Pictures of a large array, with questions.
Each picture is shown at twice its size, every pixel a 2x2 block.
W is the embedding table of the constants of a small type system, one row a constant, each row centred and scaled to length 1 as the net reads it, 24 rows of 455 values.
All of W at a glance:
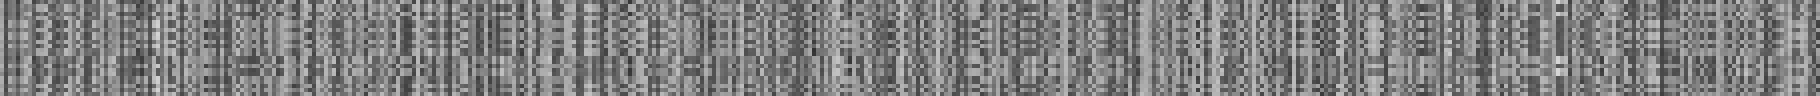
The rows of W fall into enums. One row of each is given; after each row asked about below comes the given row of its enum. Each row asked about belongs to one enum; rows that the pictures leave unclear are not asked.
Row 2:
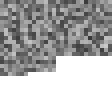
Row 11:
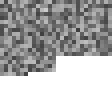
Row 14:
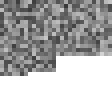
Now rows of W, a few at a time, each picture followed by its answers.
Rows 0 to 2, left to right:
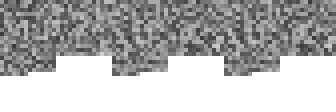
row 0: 14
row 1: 2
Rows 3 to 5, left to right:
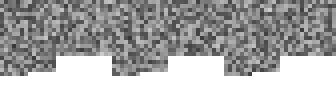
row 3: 14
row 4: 2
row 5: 11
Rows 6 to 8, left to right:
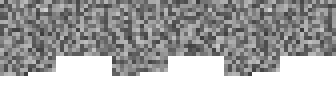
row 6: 11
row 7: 2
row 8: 11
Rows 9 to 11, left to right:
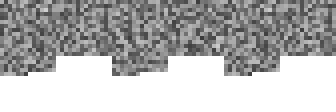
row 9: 11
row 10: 2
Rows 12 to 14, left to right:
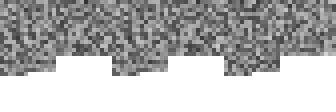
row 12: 2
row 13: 2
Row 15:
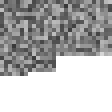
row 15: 14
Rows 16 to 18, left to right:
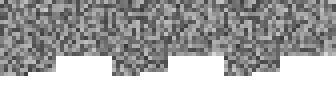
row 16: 11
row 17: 14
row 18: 14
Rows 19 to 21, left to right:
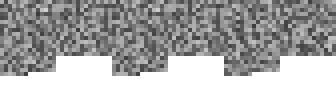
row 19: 11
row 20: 11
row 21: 2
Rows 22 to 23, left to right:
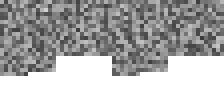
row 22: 11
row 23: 2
